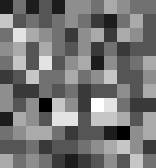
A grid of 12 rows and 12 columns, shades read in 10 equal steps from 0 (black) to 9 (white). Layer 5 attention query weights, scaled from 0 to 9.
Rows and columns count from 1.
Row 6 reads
2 3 7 4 4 6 4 5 7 3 3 5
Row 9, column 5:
8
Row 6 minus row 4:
-3 -3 4 -2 0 3 -1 3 3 1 0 2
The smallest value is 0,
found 2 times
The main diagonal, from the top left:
1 3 6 6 3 6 2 9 7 0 5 4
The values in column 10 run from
0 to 7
